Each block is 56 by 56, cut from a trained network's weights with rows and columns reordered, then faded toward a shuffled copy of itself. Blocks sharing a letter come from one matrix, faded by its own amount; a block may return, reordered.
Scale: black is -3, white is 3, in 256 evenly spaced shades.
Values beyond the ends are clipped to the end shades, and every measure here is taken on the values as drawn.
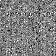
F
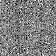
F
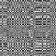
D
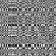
D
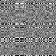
D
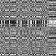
D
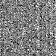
F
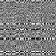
D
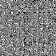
F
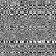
D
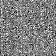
F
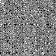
F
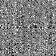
F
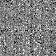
F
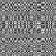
D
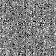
F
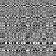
D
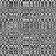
D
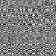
D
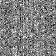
F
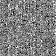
F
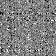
F
